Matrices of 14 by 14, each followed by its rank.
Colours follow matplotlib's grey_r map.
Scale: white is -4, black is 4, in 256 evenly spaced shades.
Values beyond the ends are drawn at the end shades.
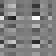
one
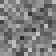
full rank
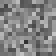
full rank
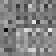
three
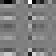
one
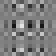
one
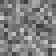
full rank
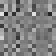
two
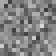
full rank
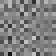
two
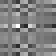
one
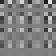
one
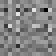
three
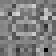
three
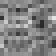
three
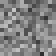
full rank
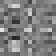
three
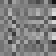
two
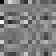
two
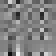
two
